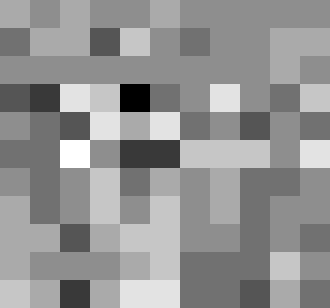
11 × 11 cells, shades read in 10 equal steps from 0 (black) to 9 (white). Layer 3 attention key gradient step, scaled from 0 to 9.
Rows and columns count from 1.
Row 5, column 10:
5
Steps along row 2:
up same down up down down up same up same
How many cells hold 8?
7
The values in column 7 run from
4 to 7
